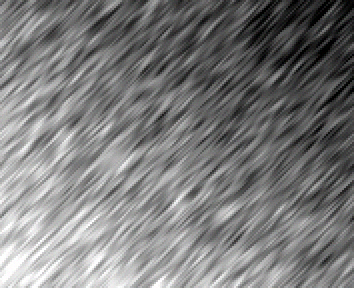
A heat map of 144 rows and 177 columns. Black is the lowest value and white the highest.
The top right is the ninth with the lowest average. Overall the values sit about 50% of the way up the scale. Values rise toward the bottom left. Streaks slant up to the right.
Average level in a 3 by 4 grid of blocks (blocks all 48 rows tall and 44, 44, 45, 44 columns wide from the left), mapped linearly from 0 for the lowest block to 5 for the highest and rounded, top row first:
3210 / 4321 / 5432
